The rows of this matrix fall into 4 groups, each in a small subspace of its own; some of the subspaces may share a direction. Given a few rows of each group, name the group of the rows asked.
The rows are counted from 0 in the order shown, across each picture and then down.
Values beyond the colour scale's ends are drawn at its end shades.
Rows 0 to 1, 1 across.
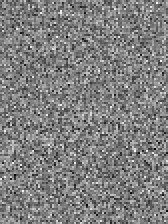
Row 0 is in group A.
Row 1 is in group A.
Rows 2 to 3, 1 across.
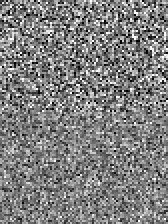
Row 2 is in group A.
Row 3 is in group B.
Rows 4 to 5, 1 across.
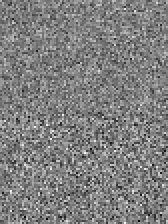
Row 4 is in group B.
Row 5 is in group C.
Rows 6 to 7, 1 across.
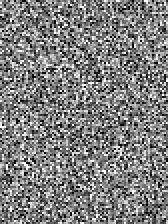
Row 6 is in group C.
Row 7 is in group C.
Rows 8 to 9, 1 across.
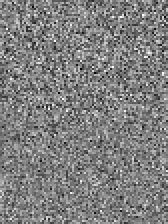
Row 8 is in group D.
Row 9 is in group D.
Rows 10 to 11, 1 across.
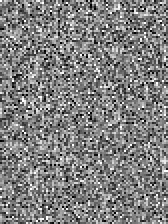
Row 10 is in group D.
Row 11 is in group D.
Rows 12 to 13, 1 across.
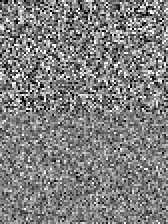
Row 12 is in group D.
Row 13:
A
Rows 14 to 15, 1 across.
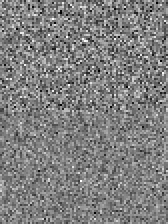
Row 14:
A
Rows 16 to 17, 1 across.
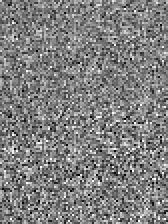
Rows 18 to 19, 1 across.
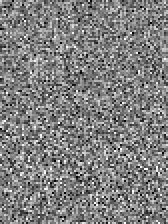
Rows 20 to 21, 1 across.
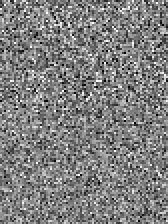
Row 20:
C
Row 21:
B
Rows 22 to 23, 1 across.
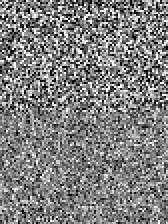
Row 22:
A
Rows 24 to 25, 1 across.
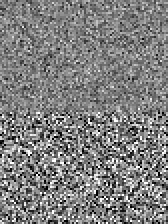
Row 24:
D
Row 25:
C
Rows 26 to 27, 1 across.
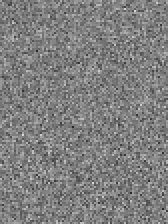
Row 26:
B
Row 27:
A
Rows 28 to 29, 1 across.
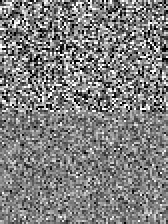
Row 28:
D
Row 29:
C
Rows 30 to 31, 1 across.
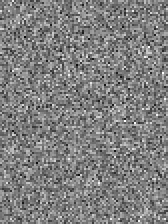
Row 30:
D
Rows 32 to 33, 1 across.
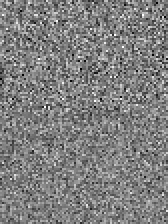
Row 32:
D
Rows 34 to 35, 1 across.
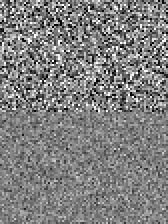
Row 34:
C
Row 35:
A
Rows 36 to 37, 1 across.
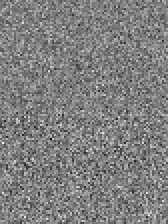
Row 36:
A
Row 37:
C
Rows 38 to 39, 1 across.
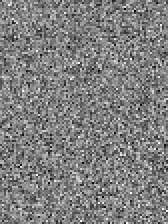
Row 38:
B
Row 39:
A
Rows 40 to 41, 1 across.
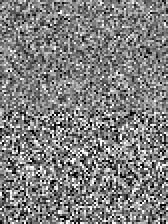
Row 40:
D
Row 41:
B
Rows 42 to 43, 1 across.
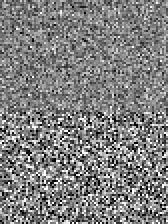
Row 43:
C
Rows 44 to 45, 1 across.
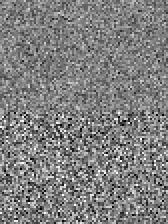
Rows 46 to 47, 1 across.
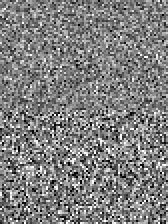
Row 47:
B
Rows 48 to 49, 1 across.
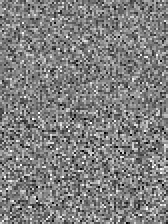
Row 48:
B
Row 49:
A
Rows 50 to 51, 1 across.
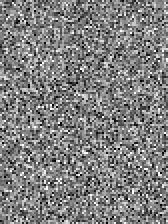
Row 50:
D
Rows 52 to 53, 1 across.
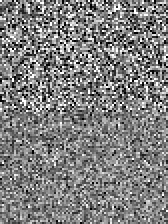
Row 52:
D
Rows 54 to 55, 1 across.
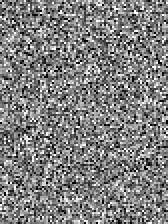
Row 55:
D
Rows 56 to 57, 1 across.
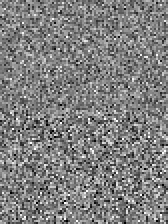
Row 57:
C
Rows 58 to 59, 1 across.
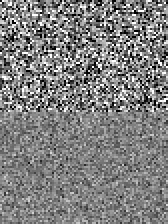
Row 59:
D
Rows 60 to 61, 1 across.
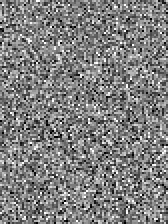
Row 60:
C
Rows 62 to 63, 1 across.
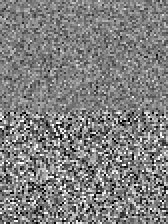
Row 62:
A
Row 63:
C
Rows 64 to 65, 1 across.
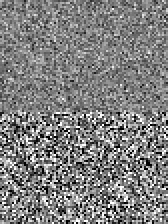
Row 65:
D
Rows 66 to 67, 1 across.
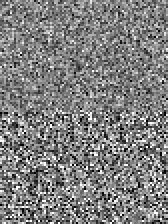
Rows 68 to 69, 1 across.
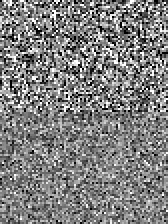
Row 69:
A
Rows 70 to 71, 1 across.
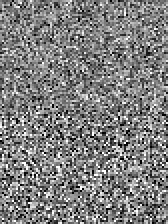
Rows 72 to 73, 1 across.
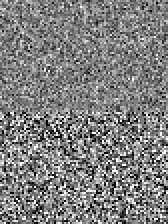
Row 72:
D
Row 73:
C
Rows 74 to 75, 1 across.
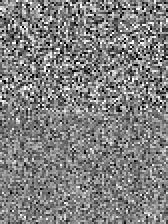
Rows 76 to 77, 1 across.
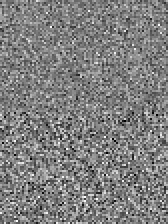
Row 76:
C
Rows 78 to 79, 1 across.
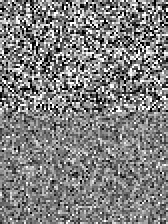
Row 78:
D
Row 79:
B
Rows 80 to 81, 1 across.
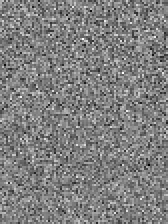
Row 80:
A
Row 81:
D
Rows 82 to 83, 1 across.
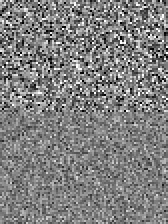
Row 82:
A
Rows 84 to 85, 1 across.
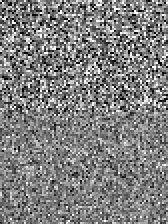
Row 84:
B
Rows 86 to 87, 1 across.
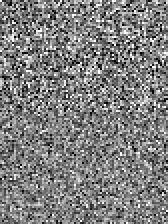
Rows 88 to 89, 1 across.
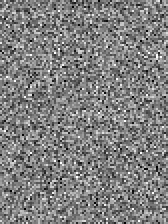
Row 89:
A
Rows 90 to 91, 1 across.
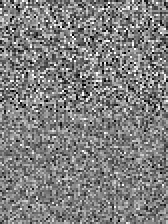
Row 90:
C
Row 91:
A
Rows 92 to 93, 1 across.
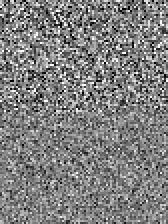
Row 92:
C
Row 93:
B
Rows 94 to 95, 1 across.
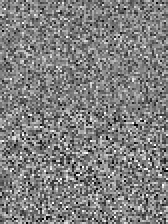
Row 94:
C
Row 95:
D
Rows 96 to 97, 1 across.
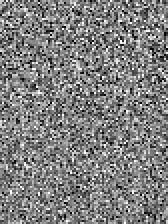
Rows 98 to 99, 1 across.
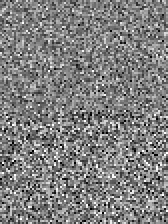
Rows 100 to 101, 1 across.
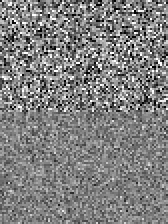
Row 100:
B
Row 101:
D
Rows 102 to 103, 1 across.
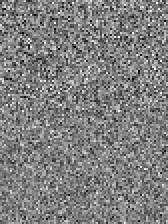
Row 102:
D
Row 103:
C
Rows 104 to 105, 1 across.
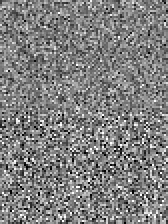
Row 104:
D
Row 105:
C
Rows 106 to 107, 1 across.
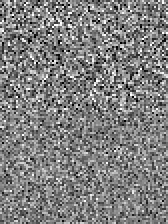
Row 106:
C
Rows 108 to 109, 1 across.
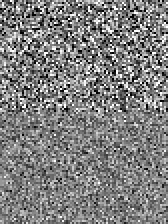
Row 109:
D
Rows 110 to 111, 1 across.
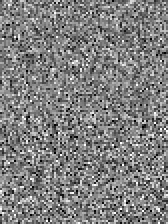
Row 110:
B
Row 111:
D
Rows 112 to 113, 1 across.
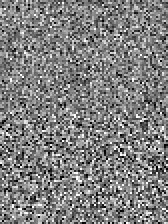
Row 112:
C
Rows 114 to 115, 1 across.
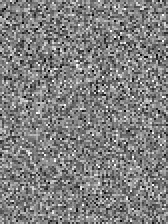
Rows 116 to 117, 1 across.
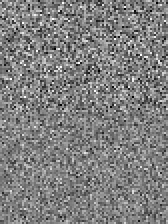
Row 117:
C
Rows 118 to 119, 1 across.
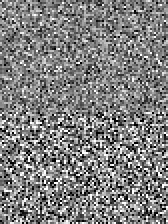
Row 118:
B
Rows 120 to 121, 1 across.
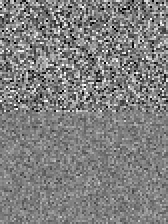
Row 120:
C
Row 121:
B
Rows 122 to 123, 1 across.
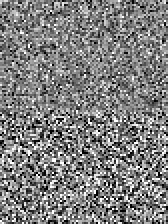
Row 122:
D
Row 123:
C
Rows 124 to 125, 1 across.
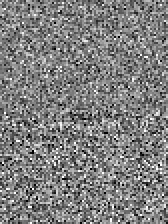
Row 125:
A
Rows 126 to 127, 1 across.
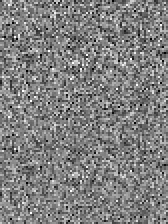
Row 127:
B
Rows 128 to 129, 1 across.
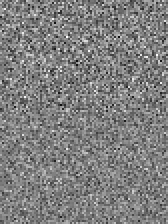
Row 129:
C
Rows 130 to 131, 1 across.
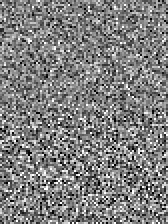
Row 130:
C
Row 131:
C
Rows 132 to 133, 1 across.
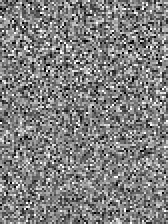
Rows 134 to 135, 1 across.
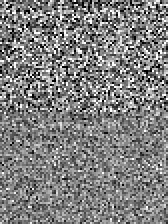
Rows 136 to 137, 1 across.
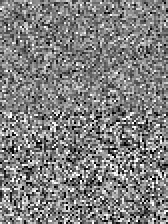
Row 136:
D
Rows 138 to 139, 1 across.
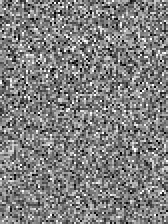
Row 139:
A
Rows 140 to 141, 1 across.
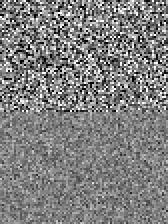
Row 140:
C
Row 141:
A
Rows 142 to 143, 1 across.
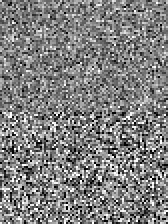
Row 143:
B
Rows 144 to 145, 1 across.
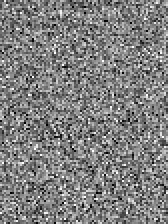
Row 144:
A
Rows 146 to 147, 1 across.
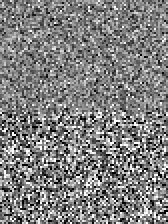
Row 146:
C
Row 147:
B
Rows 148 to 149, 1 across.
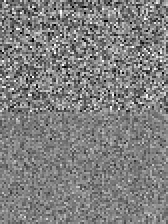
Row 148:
A
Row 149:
C
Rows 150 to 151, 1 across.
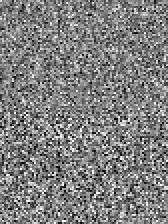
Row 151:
C
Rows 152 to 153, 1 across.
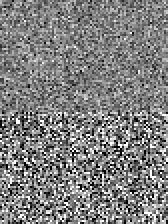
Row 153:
C
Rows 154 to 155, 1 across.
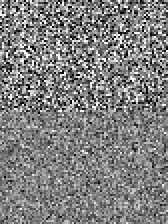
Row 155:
A
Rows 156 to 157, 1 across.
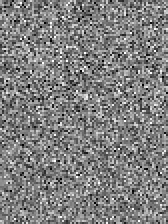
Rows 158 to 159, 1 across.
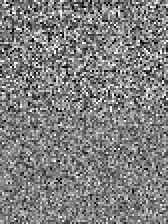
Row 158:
A
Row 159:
C
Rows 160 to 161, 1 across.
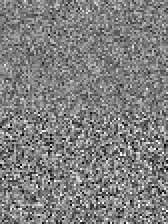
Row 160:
D
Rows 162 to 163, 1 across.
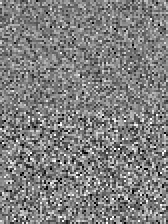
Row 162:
C
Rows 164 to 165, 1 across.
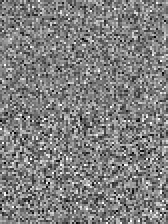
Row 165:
D
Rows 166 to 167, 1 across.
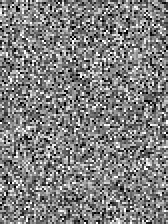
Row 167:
D
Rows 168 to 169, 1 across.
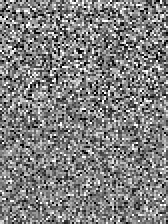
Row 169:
A
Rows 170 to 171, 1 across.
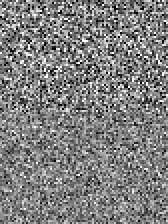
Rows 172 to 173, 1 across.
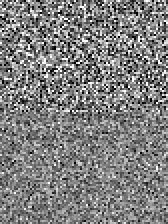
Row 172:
C
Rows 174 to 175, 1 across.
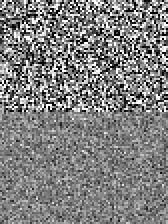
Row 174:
D
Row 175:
A
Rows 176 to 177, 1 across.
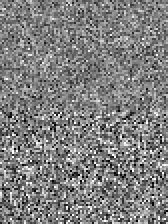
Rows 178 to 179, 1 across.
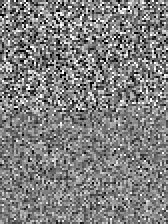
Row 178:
C
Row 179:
A
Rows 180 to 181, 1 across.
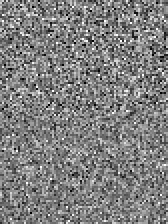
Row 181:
B
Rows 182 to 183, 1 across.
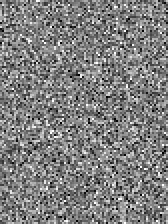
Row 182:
C
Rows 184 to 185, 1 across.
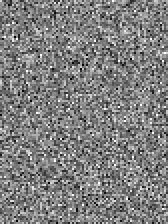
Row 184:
B
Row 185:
C
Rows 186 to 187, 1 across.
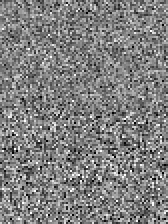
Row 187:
B
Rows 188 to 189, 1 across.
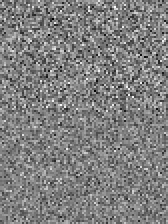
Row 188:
C
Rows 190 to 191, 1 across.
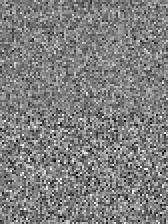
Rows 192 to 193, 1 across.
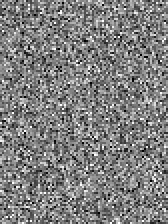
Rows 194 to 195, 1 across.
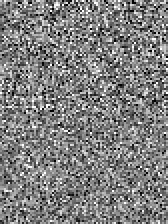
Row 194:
D
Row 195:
D
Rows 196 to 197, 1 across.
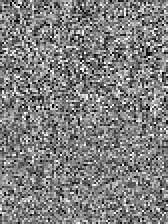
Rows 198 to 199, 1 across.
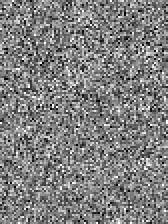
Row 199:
D
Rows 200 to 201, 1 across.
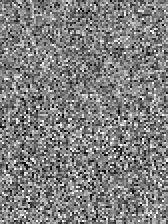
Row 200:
D
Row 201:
C
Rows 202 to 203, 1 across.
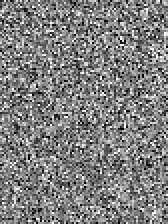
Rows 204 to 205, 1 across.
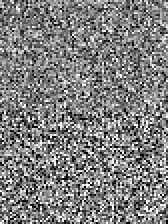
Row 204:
C
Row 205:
A
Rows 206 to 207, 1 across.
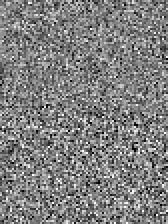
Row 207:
A
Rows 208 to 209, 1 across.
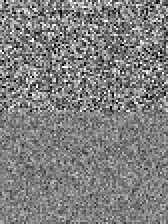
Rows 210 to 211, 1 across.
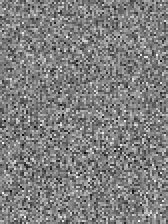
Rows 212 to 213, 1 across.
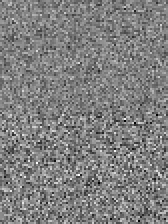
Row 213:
B
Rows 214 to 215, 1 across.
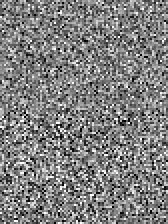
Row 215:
C
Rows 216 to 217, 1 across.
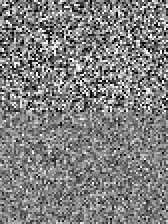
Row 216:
A
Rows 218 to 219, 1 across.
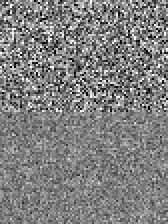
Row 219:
B
